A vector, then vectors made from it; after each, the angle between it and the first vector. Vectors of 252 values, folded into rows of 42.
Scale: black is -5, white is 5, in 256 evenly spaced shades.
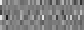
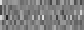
nearly parallel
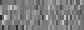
partly opposed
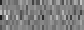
nearly opposite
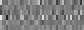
nearly parallel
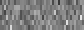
partly opposed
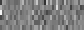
partly opposed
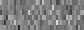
partly aligned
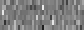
orthogonal
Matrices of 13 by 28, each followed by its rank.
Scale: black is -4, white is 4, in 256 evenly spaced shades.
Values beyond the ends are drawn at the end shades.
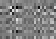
two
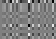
one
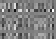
two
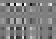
one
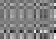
one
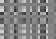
one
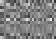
two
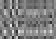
two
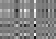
one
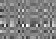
two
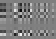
one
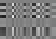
one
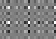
one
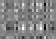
two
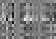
two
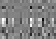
two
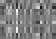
two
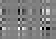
one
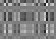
one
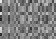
two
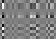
one
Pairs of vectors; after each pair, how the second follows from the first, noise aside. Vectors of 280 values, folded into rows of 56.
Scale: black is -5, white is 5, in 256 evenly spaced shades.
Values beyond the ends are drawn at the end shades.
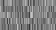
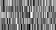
scaled up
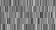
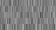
shrunk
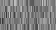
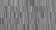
shrunk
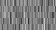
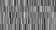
sign-scrambled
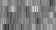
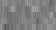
shrunk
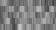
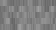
shrunk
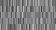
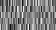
scaled up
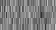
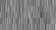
shrunk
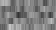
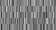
shuffled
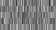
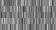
sign-scrambled
